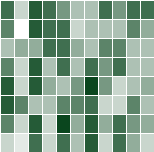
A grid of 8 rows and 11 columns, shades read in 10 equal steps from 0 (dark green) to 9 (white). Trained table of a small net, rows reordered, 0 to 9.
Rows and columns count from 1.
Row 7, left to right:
3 7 1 7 0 5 1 5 2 4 5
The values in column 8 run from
2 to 7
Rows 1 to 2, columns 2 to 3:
7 1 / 9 1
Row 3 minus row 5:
5 -2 4 -3 -4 1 6 -1 -4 0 1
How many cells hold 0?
2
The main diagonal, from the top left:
2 9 5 6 6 3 1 7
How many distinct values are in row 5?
6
